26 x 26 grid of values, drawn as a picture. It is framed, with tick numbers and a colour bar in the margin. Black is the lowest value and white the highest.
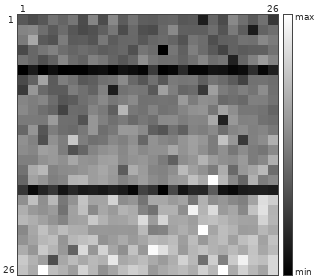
Slope: up to the bottom. Odd lines: rows 6 and 18. Ninth with the highest average: bottom right.
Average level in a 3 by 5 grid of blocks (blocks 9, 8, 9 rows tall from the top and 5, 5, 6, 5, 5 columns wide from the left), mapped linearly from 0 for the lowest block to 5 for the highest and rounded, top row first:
0 0 0 0 0 / 3 3 3 4 3 / 4 4 4 5 5
